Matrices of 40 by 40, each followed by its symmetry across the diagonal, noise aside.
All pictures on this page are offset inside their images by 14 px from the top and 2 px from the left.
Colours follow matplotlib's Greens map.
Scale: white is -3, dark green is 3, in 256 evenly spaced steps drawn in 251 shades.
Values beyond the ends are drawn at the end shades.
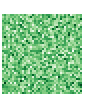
neither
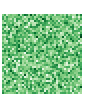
neither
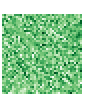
antisymmetric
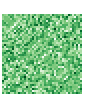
symmetric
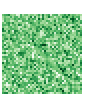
antisymmetric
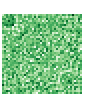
symmetric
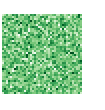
neither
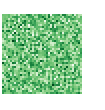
antisymmetric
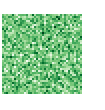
antisymmetric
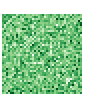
symmetric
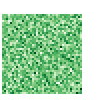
symmetric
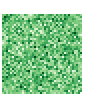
symmetric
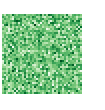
antisymmetric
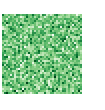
neither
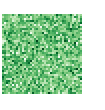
neither
